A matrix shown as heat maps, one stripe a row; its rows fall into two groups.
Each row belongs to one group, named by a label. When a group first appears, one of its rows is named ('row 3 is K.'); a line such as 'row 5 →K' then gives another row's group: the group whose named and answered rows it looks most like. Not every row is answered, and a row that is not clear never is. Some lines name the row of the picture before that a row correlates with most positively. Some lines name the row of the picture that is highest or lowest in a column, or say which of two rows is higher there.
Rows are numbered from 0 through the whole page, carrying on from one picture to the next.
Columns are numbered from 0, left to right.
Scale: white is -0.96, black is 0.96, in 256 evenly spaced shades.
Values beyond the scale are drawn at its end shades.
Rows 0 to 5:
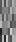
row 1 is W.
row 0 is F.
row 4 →W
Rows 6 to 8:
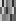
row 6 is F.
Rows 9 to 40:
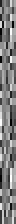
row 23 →W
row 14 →W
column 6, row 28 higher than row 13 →Yes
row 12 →F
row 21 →W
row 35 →W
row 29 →W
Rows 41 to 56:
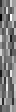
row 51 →W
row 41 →W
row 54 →F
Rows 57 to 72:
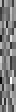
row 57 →F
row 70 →W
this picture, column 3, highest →60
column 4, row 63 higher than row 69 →No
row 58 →W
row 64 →W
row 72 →F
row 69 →F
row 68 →W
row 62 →W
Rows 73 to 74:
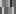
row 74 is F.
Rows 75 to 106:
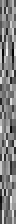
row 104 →W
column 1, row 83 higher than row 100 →Yes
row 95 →F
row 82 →F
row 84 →F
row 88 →F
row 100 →W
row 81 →F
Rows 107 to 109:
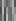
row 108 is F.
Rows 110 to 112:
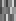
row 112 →F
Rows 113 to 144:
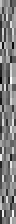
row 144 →W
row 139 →W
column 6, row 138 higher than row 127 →No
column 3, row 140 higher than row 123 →Yes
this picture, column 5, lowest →124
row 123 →W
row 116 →W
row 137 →W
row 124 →W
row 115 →F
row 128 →F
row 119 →F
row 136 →W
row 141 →F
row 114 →F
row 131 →W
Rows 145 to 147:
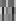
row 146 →F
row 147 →F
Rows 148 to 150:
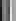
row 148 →W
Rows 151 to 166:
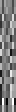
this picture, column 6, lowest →165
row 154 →W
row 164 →W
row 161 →W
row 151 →F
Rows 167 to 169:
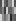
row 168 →F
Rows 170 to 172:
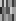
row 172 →F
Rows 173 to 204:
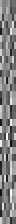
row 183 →W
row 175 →F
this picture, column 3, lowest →192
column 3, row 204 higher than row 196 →No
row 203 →W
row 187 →W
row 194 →W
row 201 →W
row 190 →W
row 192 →F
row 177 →W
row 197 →W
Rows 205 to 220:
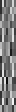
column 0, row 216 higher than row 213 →No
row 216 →F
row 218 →W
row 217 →F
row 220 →F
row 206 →W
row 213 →W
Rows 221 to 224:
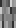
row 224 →F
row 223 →F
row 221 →W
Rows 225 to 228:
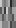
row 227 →F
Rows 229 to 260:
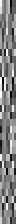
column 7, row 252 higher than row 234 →Yes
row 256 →F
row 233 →F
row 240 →F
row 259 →F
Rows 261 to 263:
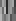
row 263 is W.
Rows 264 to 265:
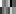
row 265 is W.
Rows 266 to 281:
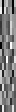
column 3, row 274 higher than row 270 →No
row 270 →W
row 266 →F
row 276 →F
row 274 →F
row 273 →F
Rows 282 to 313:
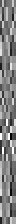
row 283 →F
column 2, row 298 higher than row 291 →Yes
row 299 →F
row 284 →F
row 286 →W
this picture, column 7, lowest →299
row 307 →F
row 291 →W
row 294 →W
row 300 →W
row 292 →F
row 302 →W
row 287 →F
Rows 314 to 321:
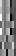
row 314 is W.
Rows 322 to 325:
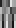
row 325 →F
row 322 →W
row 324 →F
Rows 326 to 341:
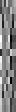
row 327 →W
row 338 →F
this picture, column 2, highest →326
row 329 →F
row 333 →W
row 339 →F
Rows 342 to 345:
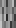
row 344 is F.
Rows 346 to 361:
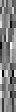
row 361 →F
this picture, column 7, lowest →356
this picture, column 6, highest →356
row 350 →F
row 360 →F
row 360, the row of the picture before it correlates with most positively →343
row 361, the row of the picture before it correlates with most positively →343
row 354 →W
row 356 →F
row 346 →F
